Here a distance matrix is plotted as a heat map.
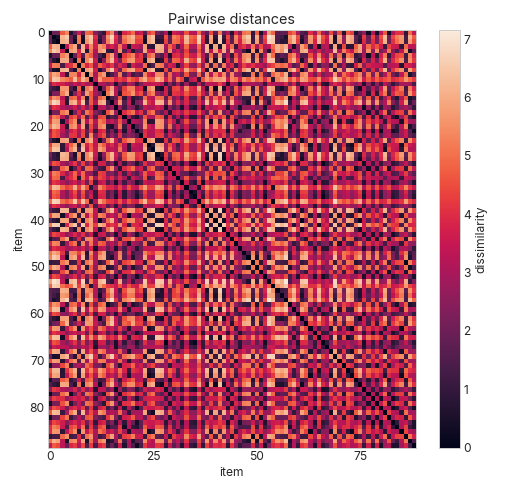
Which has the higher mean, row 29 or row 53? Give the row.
53
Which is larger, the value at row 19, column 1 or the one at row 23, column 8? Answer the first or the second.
the first
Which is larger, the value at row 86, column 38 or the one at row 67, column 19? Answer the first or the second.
the second
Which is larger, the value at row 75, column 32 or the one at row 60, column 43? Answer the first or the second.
the first
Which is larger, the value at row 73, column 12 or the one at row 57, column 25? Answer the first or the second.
the second
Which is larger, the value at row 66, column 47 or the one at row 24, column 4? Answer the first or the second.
the second
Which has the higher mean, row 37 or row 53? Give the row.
53
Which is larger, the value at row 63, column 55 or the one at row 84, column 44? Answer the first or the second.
the first
